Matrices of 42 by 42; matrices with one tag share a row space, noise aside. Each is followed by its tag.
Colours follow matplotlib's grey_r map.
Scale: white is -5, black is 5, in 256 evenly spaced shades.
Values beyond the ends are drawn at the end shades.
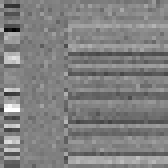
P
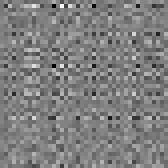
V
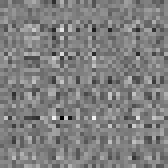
V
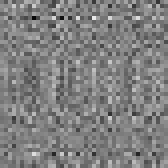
V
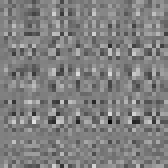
V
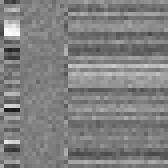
P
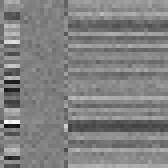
P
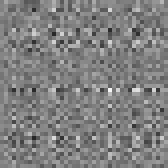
V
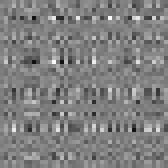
V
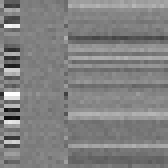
P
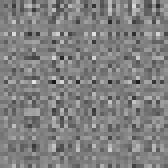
V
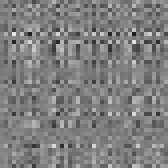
V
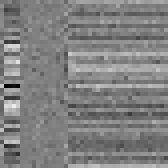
P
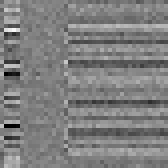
P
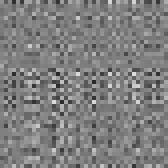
V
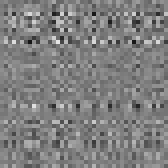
V
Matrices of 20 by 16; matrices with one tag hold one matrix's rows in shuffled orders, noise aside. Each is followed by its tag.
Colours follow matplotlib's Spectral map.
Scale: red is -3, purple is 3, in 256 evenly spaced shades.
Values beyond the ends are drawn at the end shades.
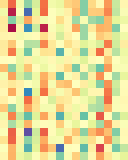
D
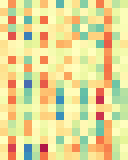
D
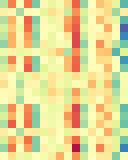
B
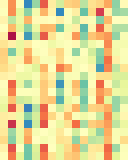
D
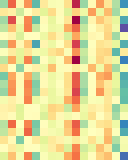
B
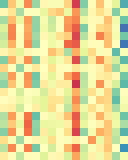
B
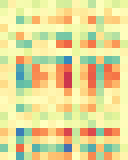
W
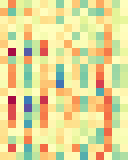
D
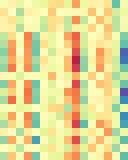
B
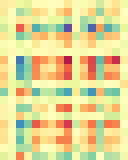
W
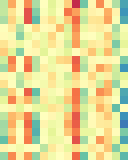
B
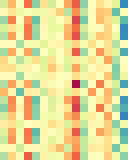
B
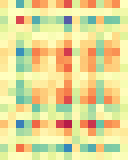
W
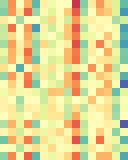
B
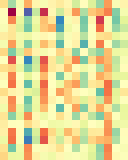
D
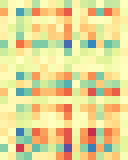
W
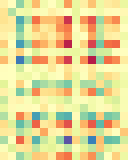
W
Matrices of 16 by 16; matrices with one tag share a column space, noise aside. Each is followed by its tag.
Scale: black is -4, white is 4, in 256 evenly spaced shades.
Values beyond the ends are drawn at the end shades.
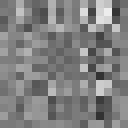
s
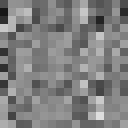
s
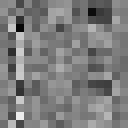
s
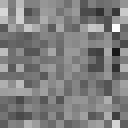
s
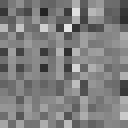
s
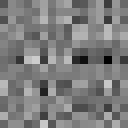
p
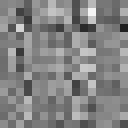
s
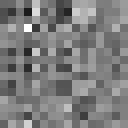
s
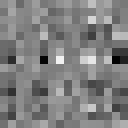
p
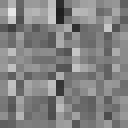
s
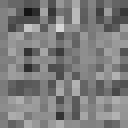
s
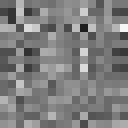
s
